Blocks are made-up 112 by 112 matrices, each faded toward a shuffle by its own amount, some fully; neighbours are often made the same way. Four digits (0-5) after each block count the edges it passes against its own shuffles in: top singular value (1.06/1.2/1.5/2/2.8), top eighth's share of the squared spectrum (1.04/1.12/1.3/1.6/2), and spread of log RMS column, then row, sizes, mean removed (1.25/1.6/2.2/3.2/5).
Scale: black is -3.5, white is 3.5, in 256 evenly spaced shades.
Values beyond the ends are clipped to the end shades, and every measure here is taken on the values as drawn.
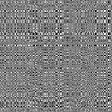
5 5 4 4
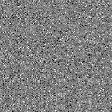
4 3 2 2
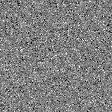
2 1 0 1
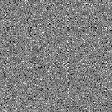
4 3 2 2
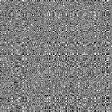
5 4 3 3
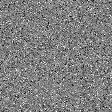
1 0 0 0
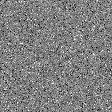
1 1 0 0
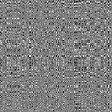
5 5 4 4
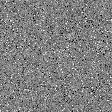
0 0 0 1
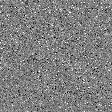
0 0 0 1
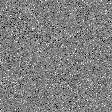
0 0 0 0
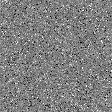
0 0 0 0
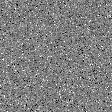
0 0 0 0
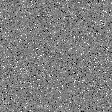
0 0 0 0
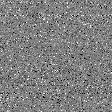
1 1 0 2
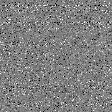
2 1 0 2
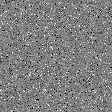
2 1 0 0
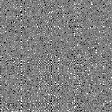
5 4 3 2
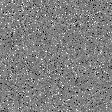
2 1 0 0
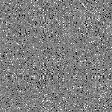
4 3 2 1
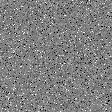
2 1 0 0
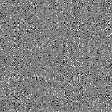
4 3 2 2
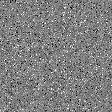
3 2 0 0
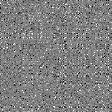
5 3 2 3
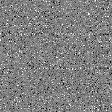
4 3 1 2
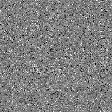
4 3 1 1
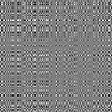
5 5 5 5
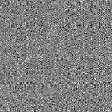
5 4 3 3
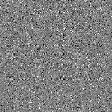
4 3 2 2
